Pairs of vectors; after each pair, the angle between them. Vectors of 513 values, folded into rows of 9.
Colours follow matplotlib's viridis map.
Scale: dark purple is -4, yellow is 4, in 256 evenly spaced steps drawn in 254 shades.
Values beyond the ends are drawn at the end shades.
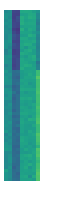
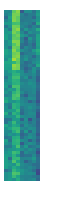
nearly opposite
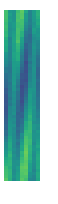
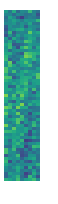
partly opposed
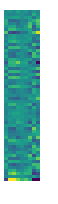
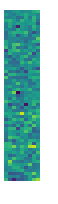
partly opposed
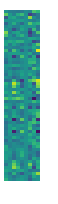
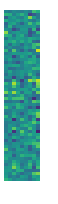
nearly parallel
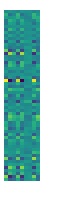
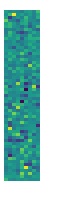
orthogonal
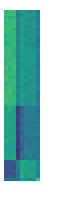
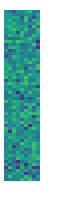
orthogonal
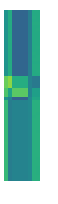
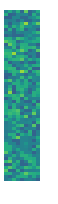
orthogonal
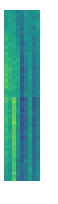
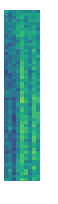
nearly opposite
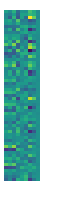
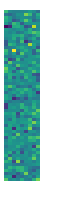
orthogonal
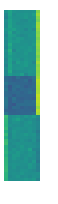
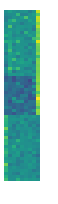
nearly parallel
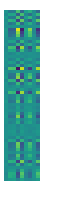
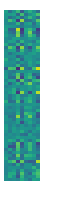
nearly parallel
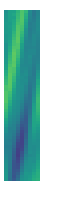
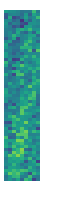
partly opposed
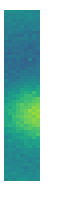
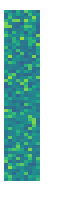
orthogonal
